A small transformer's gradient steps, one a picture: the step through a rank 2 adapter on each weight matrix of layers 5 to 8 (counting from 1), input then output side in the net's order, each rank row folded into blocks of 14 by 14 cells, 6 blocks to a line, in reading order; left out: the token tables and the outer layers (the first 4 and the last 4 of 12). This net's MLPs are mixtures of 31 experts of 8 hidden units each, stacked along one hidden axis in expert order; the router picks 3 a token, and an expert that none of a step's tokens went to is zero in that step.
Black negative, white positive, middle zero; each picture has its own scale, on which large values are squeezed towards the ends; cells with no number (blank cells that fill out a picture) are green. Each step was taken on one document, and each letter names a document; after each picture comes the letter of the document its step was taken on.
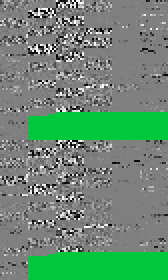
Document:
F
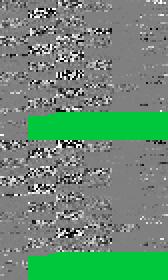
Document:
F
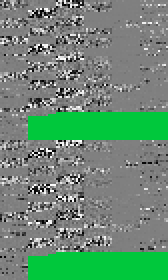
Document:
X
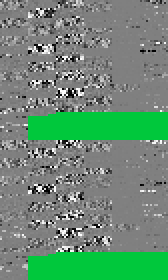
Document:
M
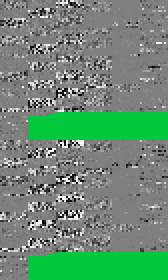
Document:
X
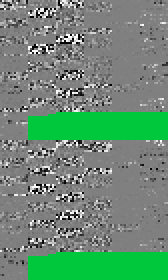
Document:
F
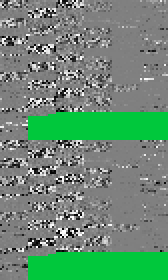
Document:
M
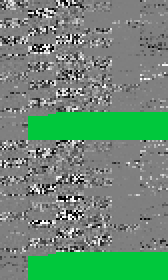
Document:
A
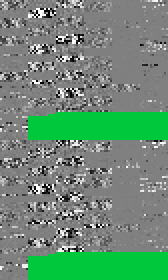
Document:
M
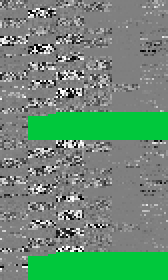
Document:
M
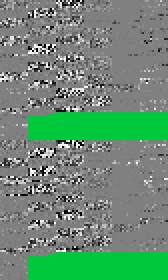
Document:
A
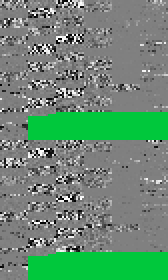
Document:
M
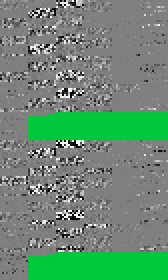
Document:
X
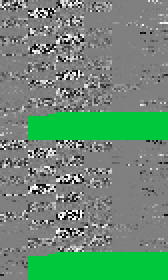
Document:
F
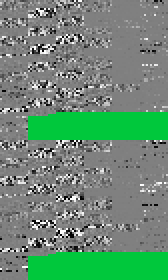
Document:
M
